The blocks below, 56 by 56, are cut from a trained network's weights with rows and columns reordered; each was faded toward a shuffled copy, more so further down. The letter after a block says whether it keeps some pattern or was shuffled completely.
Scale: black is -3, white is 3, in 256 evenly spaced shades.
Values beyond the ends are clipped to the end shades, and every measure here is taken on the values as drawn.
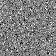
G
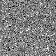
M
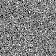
M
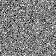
M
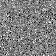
M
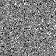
M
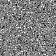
M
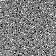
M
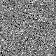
G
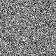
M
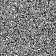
G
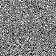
M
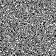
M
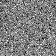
G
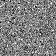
G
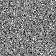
M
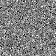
M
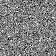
G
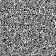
M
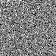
G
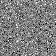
M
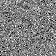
M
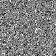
M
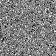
G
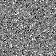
M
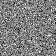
G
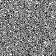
M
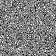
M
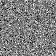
G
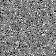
M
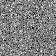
M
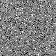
G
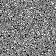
G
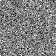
G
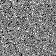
G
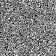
G
